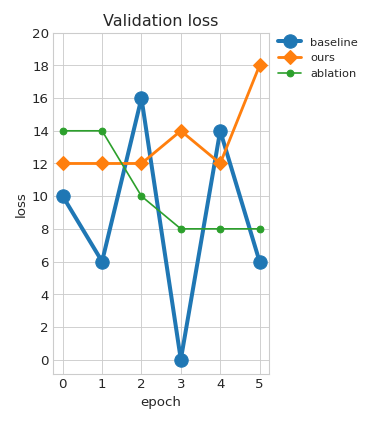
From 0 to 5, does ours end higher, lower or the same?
higher
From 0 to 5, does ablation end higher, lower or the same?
lower
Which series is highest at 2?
baseline
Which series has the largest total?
ours
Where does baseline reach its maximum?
2
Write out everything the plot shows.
Title: Validation loss
x-axis: epoch, ticks 0 1 2 3 4 5
y-axis: loss, ticks 0 2 4 6 8 10 12 14 16 18 20
Legend: baseline, ours, ablation
Values:
baseline: 10 6 16 0 14 6
ours: 12 12 12 14 12 18
ablation: 14 14 10 8 8 8
